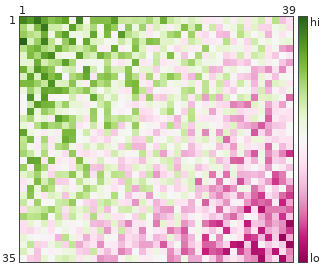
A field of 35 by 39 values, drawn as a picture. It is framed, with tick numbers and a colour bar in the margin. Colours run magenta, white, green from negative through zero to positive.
Odd rows or columns: none. Stripes: none. Ninth with the lowest average: bottom right. Ninth with the highest average: top left. Mirror symmetry: none. Slope: up to the top left. Grain: fine.
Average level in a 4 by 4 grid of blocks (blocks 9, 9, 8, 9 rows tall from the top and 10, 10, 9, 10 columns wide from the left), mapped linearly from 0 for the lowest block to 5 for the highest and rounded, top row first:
5 4 3 2
4 3 3 2
4 3 2 1
3 2 1 0
